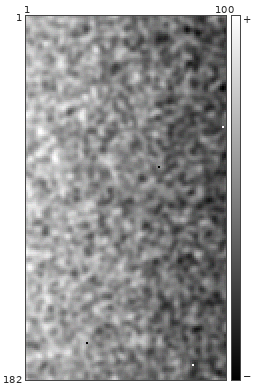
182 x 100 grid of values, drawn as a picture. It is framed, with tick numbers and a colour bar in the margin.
Four lone cells stand out: two far higher and two far lower than their neighbours. No single row or column stands out from its neighbours. The field is mottled with small blotches. Values rise toward the left.
